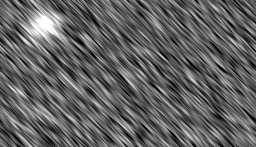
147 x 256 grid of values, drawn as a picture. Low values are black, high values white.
One bump rises in the top left. No row or column stands out. The ninth with the highest average is the top left. The grain runs diagonally down to the right.
